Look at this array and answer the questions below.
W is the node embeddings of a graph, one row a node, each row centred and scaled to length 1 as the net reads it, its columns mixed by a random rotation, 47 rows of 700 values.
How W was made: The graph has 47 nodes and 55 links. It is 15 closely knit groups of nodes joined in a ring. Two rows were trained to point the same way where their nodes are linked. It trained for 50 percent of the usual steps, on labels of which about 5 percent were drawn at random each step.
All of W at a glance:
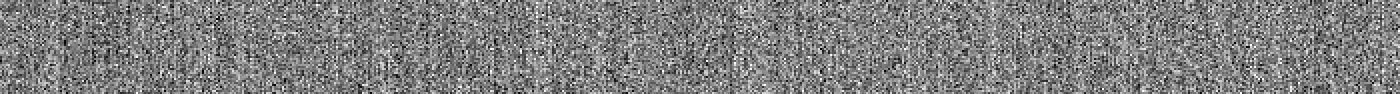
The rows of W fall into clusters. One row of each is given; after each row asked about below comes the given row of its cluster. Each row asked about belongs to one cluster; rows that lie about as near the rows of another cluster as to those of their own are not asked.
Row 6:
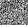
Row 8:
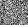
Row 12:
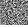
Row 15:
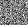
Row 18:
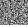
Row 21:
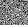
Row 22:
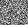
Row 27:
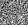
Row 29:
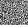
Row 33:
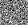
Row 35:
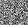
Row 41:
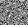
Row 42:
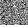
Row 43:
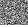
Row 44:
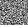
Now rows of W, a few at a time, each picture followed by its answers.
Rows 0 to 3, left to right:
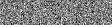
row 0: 44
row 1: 8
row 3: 15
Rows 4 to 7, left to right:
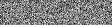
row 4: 29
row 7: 21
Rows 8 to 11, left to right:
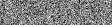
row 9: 27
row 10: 42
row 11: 15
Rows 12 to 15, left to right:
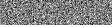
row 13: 18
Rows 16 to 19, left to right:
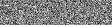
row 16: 27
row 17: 21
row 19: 43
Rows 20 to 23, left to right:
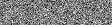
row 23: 33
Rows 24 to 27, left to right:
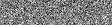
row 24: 35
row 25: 6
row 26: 6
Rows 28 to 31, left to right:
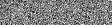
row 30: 22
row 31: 29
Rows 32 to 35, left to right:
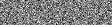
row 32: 41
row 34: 41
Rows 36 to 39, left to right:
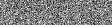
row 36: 35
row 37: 33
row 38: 29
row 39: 12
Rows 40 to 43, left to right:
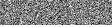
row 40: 8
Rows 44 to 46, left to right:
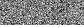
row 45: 43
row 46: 42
